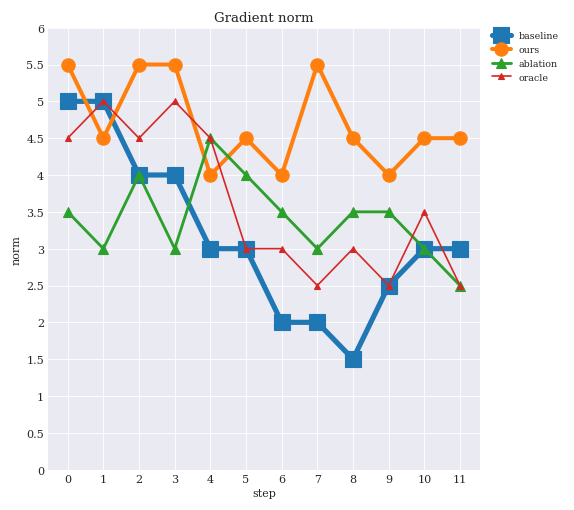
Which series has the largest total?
ours
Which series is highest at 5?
ours
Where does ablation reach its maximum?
4
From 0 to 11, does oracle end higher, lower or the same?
lower
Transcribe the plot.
Title: Gradient norm
x-axis: step, ticks 0 1 2 3 4 5 6 7 8 9 10 11
y-axis: norm, ticks 0 0.5 1 1.5 2 2.5 3 3.5 4 4.5 5 5.5 6
Legend: baseline, ours, ablation, oracle
Values:
baseline: 5 5 4 4 3 3 2 2 1.5 2.5 3 3
ours: 5.5 4.5 5.5 5.5 4 4.5 4 5.5 4.5 4 4.5 4.5
ablation: 3.5 3 4 3 4.5 4 3.5 3 3.5 3.5 3 2.5
oracle: 4.5 5 4.5 5 4.5 3 3 2.5 3 2.5 3.5 2.5
